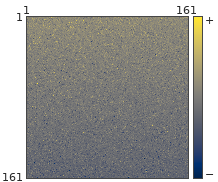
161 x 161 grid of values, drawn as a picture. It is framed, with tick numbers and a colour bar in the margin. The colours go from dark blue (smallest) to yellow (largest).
Slope: up to the top. Grain: fine. Odd rows or columns: none. Stripes: none.
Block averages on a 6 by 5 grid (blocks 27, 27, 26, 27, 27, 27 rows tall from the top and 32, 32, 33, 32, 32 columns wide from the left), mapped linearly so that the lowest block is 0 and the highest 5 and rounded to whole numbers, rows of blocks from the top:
55555 / 44444 / 33333 / 22222 / 11111 / 00000
